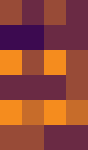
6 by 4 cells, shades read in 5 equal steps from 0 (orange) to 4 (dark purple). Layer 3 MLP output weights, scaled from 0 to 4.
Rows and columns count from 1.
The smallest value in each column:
0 1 0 1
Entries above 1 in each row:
4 4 2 4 0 4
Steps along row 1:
up down up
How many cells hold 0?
4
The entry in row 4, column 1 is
3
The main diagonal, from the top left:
2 4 0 2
